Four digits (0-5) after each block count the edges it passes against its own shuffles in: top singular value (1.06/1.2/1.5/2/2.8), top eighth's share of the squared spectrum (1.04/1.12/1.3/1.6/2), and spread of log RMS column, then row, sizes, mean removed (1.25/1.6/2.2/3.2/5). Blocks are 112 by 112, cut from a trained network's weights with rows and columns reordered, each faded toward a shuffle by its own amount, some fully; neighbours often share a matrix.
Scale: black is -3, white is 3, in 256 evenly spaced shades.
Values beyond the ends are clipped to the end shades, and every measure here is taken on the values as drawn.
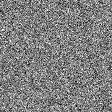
0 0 0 0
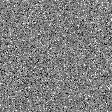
0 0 0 0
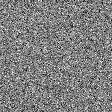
0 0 0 0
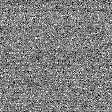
2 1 1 0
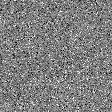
0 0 0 0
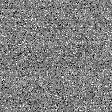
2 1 1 0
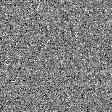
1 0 0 0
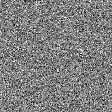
2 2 1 1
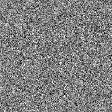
2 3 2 2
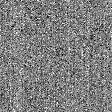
2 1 0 0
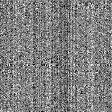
4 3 1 3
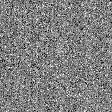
1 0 0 0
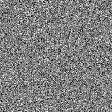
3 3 1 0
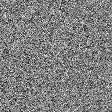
1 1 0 0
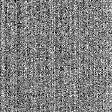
4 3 1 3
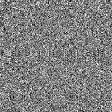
3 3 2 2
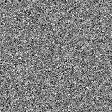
2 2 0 0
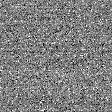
2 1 1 0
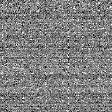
3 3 3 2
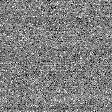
2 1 1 0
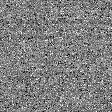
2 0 1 0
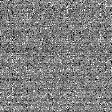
3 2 3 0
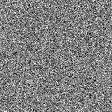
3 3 0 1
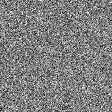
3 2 0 0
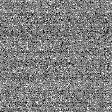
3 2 2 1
